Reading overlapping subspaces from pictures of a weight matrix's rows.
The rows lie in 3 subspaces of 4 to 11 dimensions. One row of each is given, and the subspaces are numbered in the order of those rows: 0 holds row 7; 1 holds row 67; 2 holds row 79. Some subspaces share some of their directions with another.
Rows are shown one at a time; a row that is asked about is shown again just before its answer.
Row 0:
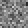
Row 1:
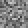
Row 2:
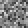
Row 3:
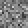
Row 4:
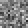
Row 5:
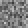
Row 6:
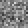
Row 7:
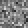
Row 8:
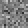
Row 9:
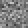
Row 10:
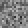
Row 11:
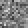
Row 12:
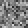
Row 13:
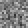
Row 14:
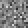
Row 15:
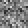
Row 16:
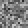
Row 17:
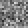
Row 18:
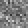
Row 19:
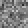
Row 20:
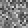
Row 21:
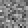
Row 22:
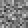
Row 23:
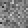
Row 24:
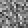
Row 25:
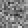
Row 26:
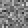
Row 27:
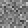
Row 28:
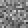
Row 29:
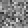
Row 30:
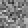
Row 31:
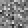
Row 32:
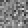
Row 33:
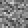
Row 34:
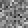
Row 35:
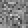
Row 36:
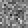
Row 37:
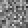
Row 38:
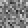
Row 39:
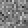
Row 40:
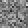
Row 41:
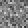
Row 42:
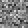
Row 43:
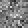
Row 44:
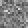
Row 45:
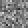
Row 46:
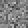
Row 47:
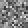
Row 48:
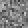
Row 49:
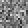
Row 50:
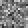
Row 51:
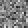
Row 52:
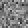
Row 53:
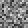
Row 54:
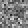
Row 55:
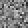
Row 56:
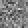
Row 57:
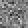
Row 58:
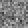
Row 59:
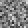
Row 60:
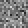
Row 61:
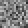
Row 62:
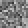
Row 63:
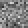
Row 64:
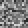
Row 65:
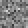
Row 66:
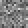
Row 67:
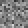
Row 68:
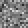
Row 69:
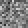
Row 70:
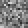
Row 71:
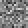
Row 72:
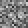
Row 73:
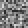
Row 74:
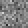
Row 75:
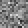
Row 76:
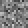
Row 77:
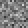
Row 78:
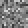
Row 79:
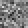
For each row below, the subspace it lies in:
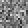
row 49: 0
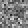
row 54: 2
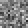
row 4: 0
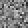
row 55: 1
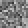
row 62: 0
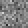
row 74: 2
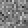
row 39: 0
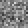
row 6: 2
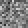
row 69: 2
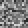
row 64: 0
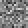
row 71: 2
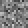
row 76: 2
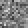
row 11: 2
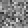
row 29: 2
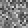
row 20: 1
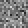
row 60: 0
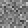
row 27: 0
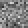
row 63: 2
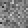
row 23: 2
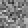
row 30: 0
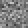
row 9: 2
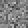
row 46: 0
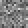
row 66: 2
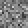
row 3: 0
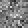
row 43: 1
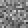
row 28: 0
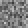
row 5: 0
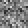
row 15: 0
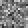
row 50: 2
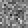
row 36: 2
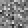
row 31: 1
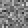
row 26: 1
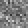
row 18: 1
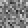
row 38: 0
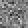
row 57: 2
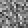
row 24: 1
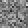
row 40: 1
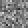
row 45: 2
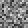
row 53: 0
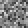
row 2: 0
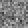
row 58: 2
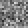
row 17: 2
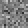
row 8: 1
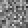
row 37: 1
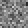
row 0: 0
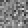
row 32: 0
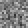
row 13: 0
